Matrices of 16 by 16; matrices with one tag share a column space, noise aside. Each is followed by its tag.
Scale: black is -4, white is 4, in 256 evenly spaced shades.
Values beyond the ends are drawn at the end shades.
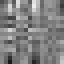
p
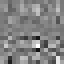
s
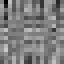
p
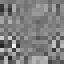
s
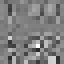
s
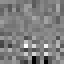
s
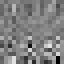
s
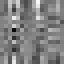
p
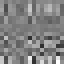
s
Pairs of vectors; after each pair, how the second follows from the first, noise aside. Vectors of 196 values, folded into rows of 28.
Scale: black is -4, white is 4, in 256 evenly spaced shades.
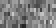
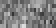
negated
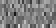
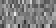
negated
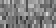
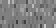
partly zeroed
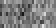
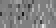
partly zeroed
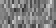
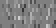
partly zeroed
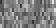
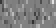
partly zeroed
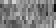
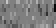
partly zeroed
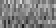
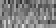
negated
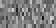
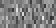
negated
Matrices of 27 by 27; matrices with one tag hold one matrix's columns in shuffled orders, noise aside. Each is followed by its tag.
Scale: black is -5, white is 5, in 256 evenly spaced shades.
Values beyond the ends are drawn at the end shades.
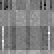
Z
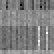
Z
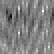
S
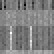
Z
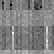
Z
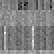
Z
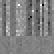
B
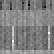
Z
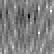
S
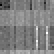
Z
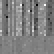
B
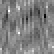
S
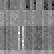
Z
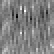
S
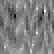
S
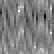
S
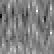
S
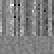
B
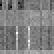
Z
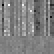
B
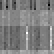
Z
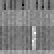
Z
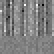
B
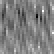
S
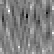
S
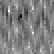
S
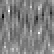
S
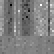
B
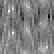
S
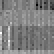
Z
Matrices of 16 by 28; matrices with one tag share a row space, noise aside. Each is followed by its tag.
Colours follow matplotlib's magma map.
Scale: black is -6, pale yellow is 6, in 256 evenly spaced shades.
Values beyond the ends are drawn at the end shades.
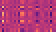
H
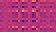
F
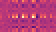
F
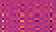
H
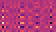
H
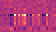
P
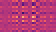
F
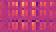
F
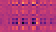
F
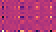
H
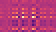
F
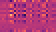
P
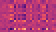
P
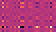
H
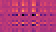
F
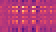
F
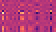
H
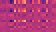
P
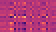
P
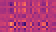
P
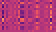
H
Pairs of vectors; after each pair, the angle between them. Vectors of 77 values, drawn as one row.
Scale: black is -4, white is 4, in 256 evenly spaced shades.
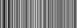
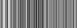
nearly opposite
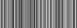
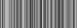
partly aligned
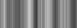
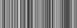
partly opposed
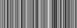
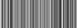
partly aligned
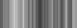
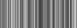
partly aligned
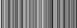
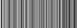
partly aligned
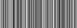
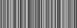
partly aligned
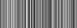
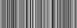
nearly opposite
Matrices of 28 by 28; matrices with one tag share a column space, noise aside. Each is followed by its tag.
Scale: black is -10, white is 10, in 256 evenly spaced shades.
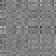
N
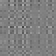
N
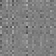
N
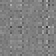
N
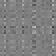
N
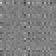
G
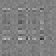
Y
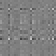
Y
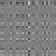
G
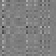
N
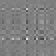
Y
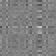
N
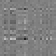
Y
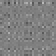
G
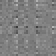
N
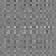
N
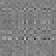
Y
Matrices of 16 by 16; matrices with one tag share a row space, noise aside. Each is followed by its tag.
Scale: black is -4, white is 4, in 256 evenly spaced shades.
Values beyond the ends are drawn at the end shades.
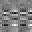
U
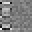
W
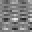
U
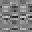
U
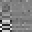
W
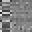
W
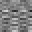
U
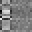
W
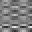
U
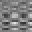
U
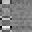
W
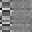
W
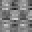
U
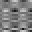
U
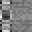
W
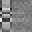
W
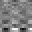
U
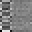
W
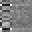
W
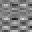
U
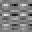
U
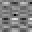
U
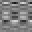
U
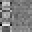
W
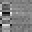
W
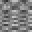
U
